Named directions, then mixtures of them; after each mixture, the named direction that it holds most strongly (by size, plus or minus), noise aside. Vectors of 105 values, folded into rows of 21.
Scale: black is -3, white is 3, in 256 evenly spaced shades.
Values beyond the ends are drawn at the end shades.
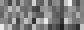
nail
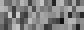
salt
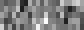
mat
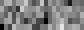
nail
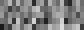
nail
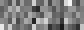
nail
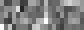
mat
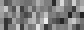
salt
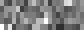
nail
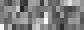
mat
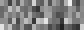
nail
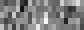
mat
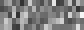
salt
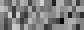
salt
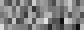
nail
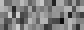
salt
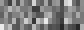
nail
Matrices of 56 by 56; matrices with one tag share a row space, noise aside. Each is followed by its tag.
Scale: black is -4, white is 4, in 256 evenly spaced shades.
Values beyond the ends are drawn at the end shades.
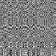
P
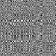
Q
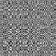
P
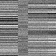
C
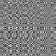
P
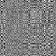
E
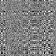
E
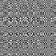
P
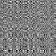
P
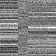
C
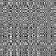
P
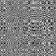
E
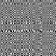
Q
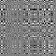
E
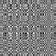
P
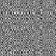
Q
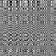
P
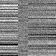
C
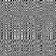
Q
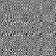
Q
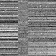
C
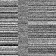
C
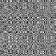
P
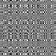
P
